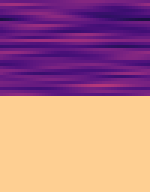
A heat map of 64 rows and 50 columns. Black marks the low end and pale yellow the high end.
It is made of 2 by 1 panels. Panel 1,1: low, streaked across. Panel 2,1: very high, flat.
